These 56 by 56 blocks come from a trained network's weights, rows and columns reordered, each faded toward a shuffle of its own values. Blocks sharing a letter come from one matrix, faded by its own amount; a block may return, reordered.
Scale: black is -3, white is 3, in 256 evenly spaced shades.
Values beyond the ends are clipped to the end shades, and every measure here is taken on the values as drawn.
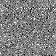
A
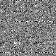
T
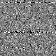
T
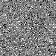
A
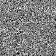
T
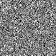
T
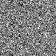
T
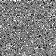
A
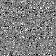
A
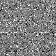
A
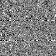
T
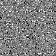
A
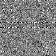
T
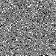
A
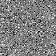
A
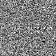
T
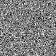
T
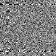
T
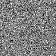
T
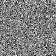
T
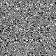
A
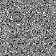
A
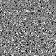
A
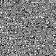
A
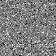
A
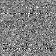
T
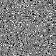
A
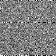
T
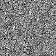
T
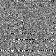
T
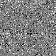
A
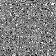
A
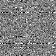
T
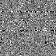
T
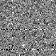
T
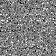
A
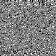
A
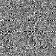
T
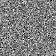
T
